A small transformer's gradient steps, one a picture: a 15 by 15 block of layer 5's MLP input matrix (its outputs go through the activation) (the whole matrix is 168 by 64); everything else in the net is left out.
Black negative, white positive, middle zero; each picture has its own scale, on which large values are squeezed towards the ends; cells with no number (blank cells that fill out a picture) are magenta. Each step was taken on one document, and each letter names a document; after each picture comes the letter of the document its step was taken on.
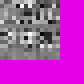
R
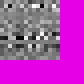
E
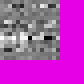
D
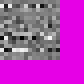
D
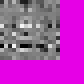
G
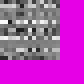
E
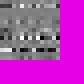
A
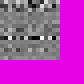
E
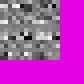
R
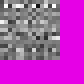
E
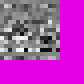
D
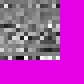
D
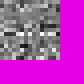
G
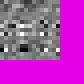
G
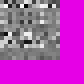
R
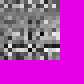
E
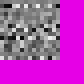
D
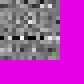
A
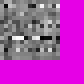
D
